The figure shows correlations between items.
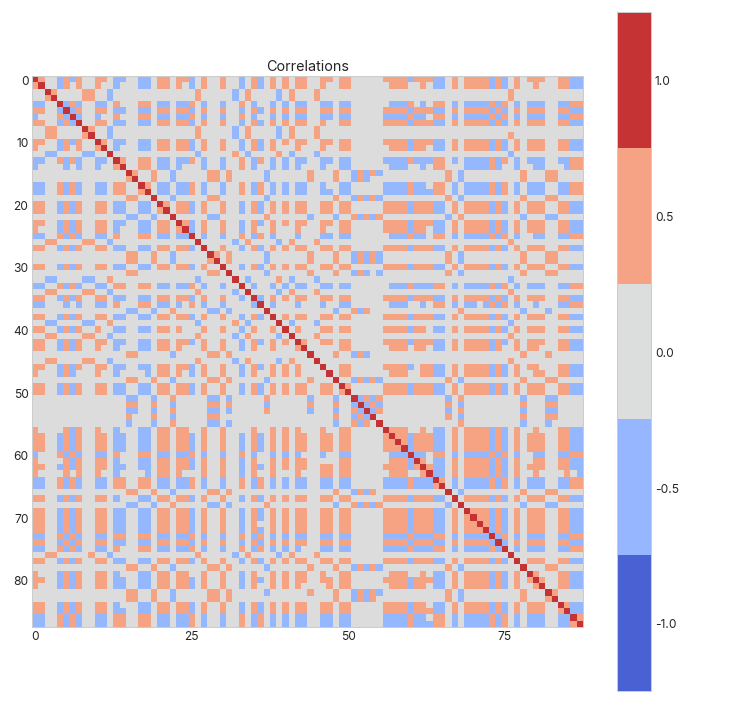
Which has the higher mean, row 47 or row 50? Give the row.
50
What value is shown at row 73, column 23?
-0.5
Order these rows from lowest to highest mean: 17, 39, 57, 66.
17, 39, 66, 57
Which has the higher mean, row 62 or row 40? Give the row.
62
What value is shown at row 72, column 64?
-0.5
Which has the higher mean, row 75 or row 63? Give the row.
63
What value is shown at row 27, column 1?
0.5
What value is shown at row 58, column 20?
0.5
